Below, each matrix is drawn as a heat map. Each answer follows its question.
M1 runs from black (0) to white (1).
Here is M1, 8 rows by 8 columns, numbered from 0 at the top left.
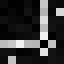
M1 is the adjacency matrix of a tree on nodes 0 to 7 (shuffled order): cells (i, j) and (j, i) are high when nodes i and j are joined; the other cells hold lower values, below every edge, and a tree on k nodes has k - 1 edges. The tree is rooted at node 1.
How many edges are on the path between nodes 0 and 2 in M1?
2
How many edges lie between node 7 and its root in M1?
1
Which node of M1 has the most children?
5
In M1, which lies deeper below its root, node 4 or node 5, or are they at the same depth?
node 4
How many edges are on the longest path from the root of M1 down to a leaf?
2
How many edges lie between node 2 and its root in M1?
2
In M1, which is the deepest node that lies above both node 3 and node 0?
5
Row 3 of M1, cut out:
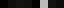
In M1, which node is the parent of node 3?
5
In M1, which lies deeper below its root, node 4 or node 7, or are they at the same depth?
node 4
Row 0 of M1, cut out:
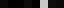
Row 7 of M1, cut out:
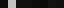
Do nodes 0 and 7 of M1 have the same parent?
no
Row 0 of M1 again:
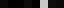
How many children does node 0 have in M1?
0
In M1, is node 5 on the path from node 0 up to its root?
yes
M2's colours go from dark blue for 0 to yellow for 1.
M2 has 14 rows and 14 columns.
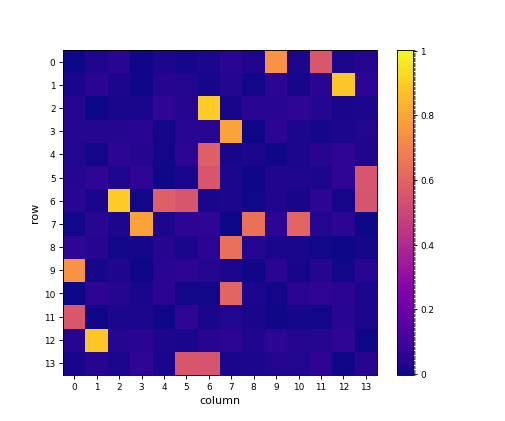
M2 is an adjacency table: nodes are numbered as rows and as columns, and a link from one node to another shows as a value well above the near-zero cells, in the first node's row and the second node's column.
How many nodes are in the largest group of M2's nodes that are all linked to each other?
3
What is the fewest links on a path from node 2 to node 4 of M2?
2
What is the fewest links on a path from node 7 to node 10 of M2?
1
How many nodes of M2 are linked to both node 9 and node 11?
1
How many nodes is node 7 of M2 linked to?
3
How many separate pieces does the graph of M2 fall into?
4
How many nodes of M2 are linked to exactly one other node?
9
